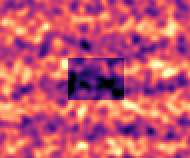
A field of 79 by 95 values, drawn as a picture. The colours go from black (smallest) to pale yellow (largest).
Slope: none. Stripes: horizontal, repeating 4 times. Odd patch: lower, in the centre. Ninth with the lowest average: centre.
